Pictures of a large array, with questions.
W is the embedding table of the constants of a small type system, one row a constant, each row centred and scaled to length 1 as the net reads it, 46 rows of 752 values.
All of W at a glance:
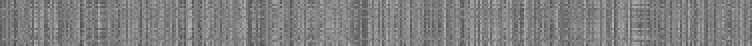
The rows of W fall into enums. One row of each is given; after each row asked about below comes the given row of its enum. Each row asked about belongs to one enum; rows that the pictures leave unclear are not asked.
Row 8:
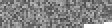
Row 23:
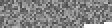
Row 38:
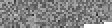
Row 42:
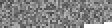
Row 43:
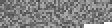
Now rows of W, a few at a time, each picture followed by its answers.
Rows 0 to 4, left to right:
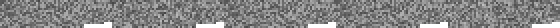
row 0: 43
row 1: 42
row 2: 43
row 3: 43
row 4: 8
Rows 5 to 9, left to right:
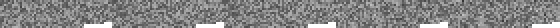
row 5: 23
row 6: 43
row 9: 38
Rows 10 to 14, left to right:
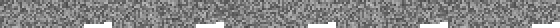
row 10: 23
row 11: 8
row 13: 8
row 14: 23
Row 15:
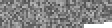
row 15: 8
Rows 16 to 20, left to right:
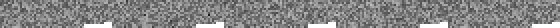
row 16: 23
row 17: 38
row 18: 42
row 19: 8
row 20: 23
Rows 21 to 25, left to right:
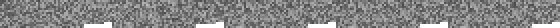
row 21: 43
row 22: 8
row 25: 23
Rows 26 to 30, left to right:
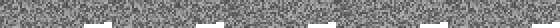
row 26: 23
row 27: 23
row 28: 43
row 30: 23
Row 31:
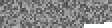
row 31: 23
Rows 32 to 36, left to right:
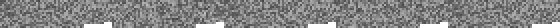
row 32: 43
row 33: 8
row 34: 43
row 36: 43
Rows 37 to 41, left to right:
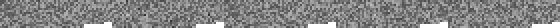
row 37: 43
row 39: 43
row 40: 8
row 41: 23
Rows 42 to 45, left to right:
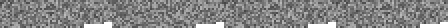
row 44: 42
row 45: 42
